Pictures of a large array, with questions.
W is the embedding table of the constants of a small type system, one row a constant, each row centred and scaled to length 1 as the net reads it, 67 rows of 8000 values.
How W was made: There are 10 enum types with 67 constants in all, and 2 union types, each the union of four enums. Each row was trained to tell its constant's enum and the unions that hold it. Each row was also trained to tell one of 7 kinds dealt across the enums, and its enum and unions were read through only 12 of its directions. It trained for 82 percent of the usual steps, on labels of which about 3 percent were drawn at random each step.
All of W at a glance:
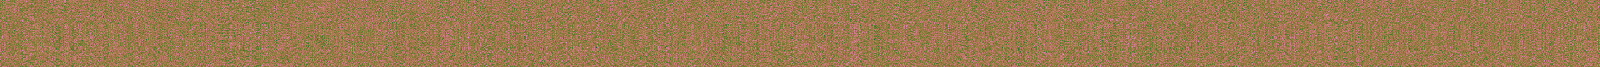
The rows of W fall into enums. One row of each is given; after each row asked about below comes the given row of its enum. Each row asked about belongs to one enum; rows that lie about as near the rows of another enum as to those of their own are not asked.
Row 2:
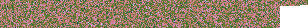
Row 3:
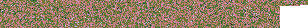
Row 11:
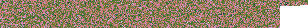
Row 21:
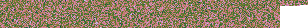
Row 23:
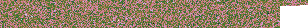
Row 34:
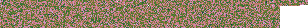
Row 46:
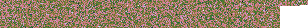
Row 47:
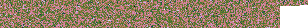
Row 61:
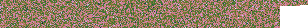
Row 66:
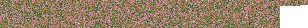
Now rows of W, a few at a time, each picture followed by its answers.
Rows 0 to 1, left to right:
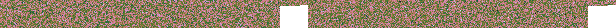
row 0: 2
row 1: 11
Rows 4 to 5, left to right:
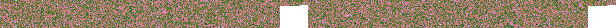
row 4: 47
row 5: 34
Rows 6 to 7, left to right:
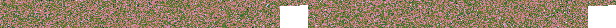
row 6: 23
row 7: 2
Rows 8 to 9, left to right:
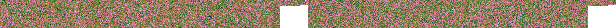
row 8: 46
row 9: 3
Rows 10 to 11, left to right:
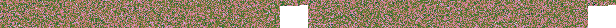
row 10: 23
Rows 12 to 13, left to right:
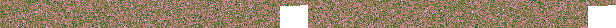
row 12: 3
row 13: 61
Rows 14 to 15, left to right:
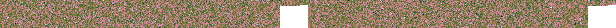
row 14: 21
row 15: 23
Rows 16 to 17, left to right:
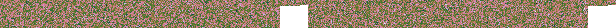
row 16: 2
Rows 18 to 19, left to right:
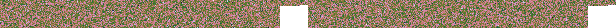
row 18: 61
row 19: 3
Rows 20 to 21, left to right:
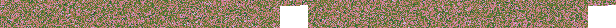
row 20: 2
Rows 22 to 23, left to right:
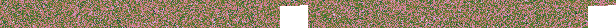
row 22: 11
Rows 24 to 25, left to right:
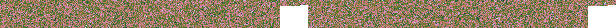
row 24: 47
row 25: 47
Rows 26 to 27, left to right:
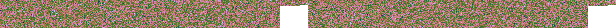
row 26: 47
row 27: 61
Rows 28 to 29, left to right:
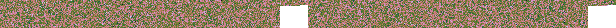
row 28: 47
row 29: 3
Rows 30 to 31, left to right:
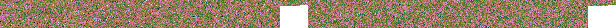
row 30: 46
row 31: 34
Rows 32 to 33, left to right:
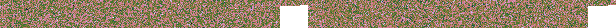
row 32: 46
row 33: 47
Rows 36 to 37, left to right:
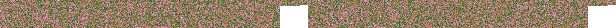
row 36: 46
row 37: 34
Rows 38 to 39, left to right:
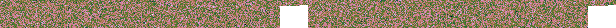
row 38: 61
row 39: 2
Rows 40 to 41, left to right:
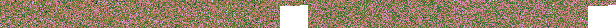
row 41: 11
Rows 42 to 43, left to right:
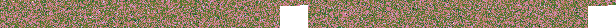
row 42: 61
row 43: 34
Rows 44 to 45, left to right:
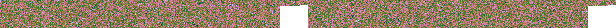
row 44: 11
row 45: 34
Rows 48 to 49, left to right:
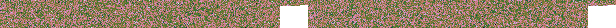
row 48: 47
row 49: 46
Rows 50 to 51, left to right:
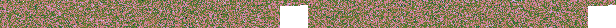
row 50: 21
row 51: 2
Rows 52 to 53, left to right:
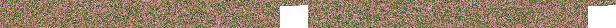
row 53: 47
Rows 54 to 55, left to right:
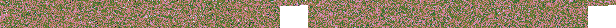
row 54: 46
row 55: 2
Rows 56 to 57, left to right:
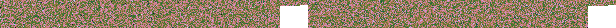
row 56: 11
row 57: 2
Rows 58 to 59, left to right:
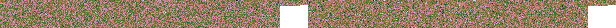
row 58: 11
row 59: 11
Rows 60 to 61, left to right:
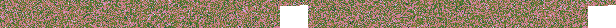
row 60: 61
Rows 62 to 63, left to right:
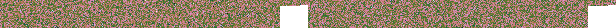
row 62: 23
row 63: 21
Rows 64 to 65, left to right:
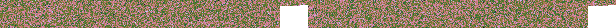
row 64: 34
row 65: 46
